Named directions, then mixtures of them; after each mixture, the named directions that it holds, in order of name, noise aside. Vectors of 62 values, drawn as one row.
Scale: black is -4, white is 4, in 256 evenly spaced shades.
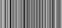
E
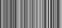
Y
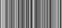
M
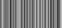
E, Y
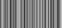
E, Y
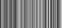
Y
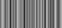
E, Y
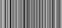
E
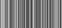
E, M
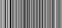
E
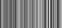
Y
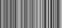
Y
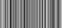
E, Y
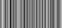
E, Y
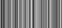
M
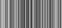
E, M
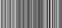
E, Y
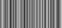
E, Y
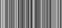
M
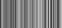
Y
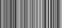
Y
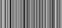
E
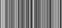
M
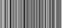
E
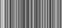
E, M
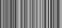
Y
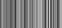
Y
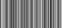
M, Y
